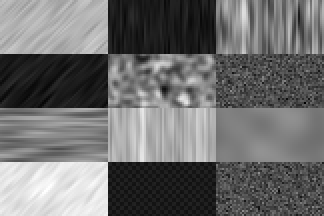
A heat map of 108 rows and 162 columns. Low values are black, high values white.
It is made of 4 by 3 panels. Panel 1,1: high, slanting up to the right, faint in contrast. Panel 1,2: very low, streaked downward, faint in contrast. Panel 1,3: middling, streaked downward, strong in contrast. Panel 2,1: very low, slanting up to the right, faint in contrast. Panel 2,2: middling, blotchy, strong in contrast. Panel 2,3: low, fine-grained. Panel 3,1: middling, streaked across. Panel 3,2: high, streaked downward. Panel 3,3: middling, smooth, faint in contrast. Panel 4,1: very high, slanting up to the right, faint in contrast. Panel 4,2: very low, checkered, faint in contrast. Panel 4,3: low, fine-grained.
